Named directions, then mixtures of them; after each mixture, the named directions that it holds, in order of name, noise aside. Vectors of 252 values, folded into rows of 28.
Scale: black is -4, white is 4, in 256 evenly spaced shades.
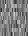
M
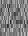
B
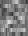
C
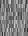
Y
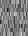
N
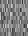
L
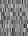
L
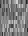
C, Y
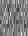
B, N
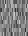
M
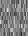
N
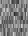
C, N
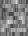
C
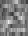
C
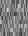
N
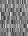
L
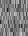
N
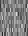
M, Y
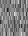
N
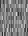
M, Y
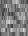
B, C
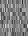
L
